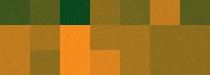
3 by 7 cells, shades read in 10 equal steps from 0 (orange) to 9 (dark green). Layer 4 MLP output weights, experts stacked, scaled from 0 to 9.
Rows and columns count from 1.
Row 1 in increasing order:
2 4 5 6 6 7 9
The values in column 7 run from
4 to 6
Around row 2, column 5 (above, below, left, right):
5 3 3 4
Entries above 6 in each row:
2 0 0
